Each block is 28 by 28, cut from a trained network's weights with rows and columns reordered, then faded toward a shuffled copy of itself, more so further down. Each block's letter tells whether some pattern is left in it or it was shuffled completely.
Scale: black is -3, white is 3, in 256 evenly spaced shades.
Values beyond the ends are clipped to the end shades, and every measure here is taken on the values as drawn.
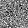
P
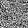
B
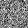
P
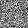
P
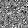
P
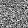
P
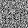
B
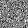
P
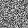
B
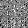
B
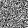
P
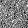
P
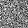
P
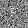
P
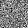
P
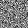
P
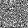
B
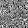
B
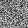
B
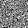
P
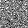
P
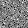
P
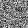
B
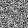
P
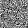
P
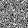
P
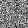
P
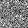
P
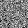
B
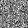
P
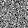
P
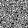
P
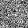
B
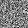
P
